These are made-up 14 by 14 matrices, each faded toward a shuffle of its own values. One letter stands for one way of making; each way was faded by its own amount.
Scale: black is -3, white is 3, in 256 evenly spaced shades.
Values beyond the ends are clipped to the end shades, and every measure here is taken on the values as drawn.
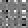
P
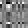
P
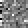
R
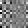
P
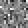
R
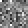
R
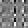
P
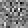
R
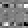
P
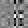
P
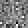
R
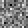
R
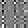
P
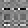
P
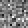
R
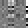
P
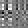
P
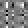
P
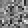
R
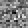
R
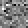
R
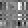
P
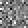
R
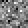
R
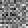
R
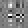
P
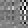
P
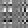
P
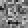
R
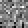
R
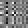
P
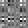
P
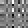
P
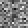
R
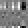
P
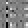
P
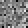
R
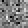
R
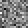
R
